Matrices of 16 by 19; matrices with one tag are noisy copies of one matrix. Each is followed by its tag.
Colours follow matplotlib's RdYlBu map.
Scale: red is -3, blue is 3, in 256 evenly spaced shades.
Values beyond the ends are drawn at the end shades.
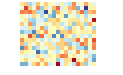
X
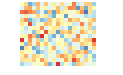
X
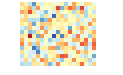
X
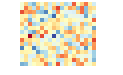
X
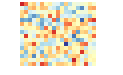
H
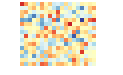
H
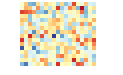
X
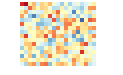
H
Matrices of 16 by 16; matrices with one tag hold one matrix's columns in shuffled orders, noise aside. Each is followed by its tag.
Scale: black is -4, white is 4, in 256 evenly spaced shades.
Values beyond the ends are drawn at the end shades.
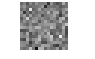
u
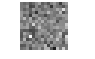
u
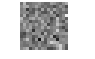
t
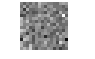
t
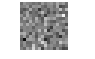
t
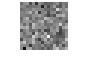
u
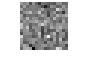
u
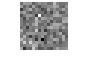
t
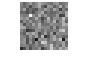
t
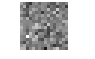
u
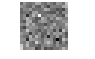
t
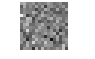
t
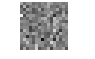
t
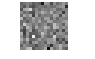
u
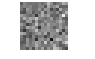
t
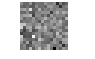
u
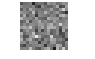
u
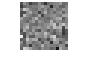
u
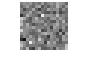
t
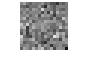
u
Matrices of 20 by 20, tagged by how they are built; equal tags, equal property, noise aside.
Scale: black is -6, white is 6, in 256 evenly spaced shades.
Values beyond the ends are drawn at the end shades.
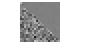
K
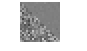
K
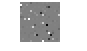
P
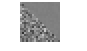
K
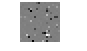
P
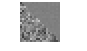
K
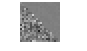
K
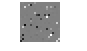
P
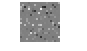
P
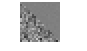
K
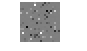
P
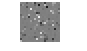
P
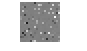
P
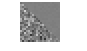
K
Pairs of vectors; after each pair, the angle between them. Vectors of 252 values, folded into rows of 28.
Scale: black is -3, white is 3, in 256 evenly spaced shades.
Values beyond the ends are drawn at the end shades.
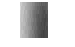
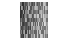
partly opposed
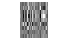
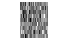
partly aligned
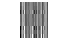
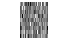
partly aligned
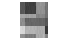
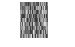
orthogonal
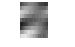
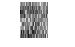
partly opposed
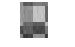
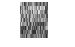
partly aligned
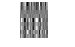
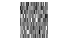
partly aligned
